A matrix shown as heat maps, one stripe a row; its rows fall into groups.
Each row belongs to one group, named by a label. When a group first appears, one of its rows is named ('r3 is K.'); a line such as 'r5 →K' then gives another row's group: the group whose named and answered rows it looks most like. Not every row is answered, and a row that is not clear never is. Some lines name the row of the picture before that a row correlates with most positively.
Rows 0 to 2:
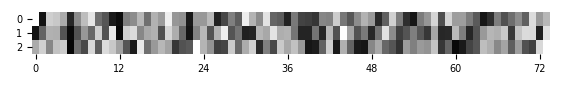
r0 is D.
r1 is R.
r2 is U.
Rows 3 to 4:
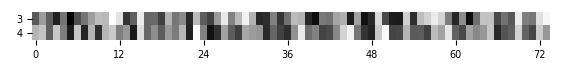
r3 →U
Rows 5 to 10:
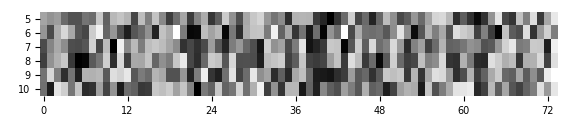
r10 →D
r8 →R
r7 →R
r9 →U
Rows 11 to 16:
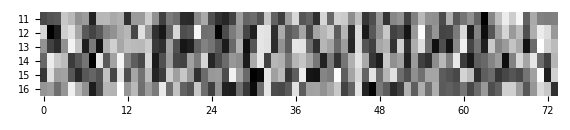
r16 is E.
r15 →R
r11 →E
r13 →E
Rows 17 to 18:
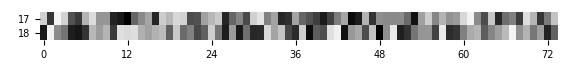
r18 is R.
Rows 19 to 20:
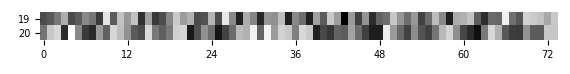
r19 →R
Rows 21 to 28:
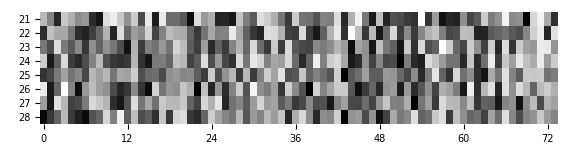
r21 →E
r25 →R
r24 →D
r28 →R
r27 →D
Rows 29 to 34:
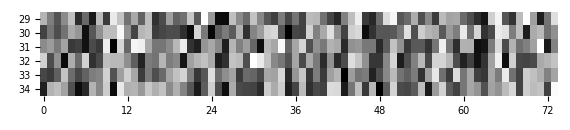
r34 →R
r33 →R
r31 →R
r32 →U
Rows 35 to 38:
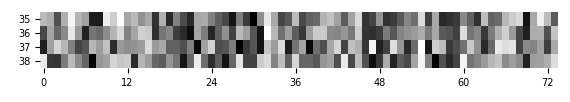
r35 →E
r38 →E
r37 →R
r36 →E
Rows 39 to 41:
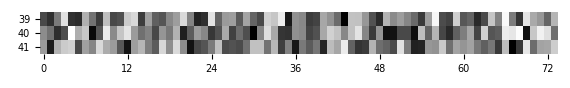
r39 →R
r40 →E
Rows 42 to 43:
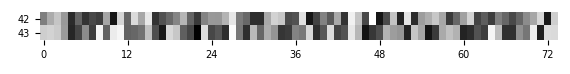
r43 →U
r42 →R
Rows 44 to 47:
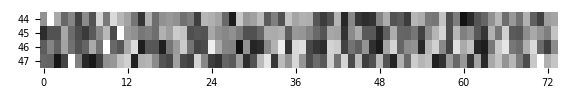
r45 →R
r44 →U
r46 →R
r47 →E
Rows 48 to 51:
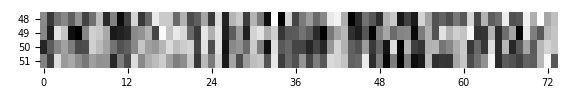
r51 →D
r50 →D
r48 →D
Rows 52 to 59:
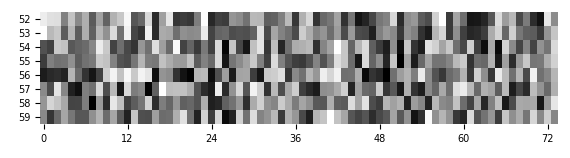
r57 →D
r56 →E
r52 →U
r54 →D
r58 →U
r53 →U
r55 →D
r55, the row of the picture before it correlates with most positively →50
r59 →D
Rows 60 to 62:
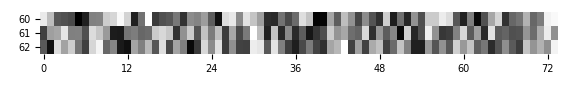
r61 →D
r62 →D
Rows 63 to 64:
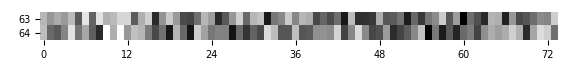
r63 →U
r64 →E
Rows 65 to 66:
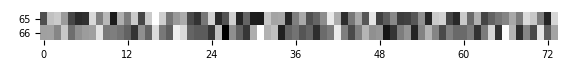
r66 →D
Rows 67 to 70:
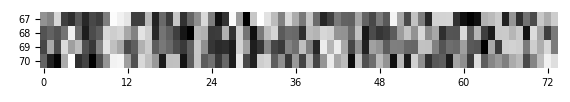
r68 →E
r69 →E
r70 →E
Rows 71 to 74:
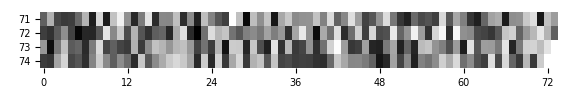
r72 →R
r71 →U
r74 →D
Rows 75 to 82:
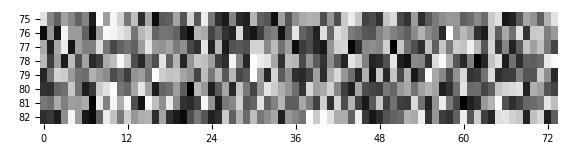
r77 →D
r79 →D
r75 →U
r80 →E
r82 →E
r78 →U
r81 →U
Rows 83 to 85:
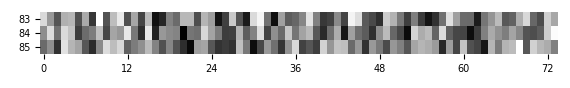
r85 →E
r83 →U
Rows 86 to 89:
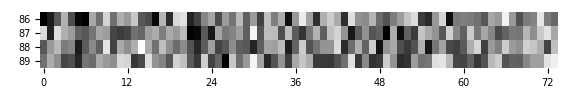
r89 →U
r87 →D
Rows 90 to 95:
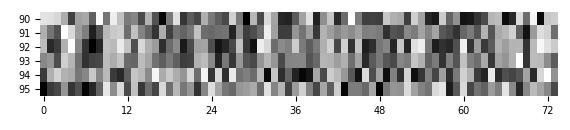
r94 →D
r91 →E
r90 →U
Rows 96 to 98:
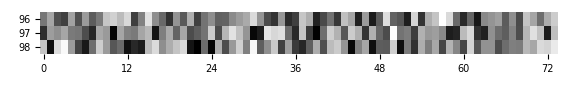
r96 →U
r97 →R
